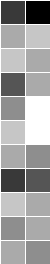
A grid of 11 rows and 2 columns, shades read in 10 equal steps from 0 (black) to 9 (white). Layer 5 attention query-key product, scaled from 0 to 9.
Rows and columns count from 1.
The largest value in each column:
7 9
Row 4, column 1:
3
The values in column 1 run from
2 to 7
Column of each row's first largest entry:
1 2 1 2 2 2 1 2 1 2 1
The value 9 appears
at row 5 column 2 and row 6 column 2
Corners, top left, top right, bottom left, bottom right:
2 0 6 5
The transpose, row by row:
2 6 7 3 5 7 6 2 7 5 6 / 0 7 6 6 9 9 5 3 6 6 5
